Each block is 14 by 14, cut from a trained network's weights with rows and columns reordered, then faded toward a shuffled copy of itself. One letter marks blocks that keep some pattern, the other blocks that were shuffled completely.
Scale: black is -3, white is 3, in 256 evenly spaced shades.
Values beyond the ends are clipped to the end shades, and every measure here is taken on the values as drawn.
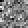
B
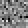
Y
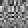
B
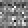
B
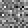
B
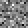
Y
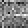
B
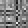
B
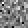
Y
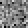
Y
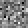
Y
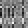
B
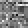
B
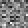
B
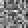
B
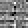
B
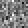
Y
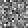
Y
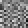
B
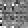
B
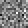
Y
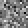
Y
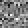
B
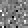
Y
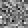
Y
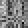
B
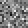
Y
